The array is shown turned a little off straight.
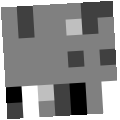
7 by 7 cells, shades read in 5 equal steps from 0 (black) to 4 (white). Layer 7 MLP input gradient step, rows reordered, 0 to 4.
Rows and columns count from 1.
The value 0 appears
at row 6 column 1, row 6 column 5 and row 7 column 5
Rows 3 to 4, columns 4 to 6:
2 2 2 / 2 1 2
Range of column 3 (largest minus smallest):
1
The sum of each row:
11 13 14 12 14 14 14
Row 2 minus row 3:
0 -1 0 0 1 -1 0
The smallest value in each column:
0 1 2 1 0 1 1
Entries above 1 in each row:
4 5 7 5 7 4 4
